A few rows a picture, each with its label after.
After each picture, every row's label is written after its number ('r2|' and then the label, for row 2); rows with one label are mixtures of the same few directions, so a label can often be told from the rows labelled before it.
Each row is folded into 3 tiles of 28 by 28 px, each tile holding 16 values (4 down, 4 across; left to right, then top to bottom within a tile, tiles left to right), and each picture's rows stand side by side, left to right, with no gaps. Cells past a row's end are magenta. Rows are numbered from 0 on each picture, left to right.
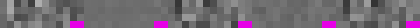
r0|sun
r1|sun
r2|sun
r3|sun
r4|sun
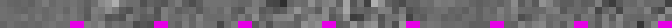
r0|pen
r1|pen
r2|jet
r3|pen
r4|sun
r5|pen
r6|sun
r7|jet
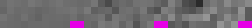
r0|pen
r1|jet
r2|pen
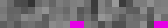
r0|pen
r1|sun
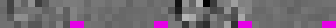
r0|sun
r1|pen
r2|sun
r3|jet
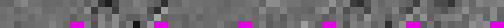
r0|jet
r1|jet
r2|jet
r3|jet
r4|jet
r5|pen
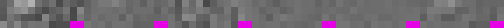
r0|pen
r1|pen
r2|sun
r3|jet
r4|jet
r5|pen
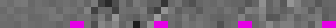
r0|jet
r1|jet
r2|jet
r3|sun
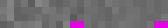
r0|sun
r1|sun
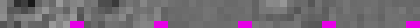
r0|pen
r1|pen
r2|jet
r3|pen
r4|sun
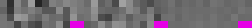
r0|sun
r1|sun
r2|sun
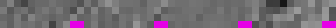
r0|jet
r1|jet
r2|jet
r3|pen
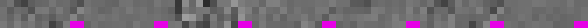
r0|jet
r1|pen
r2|sun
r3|jet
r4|pen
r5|jet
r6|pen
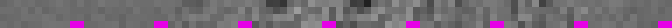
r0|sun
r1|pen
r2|pen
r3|pen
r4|pen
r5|sun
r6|sun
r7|pen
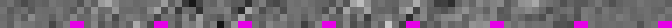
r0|jet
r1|jet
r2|jet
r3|jet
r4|jet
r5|pen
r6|pen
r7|jet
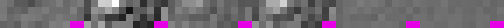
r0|pen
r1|pen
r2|pen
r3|pen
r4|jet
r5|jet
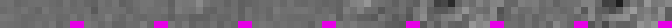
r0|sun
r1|sun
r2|pen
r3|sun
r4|pen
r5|pen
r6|jet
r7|pen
